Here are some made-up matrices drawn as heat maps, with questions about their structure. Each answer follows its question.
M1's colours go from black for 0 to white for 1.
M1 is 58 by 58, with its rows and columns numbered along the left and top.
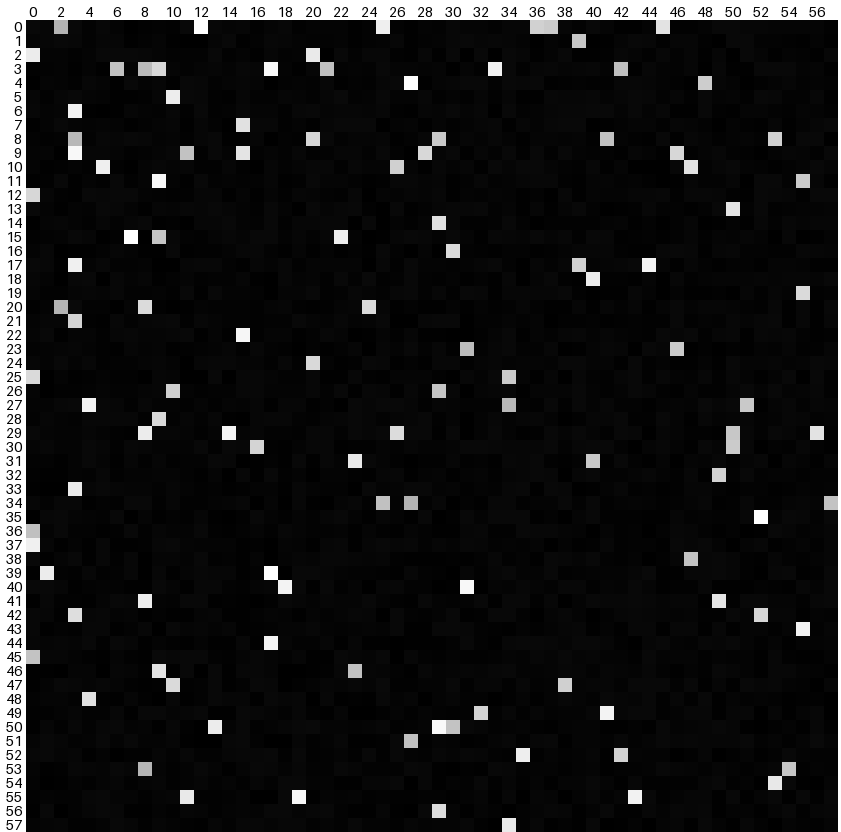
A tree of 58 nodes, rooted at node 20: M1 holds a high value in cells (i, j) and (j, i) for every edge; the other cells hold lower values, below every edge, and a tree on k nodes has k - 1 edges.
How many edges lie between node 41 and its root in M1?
2
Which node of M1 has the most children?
3
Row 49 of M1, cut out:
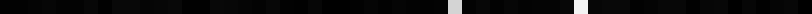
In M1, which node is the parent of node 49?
41
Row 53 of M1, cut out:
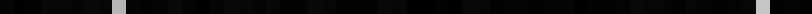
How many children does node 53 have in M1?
1
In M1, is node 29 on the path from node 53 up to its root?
no
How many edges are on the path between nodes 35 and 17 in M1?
4
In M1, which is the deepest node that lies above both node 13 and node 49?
8
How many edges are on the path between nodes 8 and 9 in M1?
2
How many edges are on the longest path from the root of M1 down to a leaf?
8
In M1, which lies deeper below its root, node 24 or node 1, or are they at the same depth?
node 1
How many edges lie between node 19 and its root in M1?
6
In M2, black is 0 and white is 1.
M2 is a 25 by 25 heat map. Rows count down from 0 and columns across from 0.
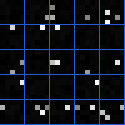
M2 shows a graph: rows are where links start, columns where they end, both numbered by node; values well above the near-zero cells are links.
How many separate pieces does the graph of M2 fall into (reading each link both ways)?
2
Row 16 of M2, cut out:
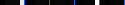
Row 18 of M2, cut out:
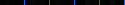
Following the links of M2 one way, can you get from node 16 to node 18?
yes
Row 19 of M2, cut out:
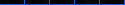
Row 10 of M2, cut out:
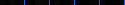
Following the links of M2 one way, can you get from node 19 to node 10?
no
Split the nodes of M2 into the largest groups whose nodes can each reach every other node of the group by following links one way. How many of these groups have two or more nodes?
0
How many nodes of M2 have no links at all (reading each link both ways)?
1
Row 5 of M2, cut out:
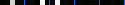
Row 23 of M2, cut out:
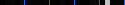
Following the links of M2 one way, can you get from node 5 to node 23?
no
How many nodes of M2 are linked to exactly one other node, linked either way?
9
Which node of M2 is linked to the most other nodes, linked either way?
node 21
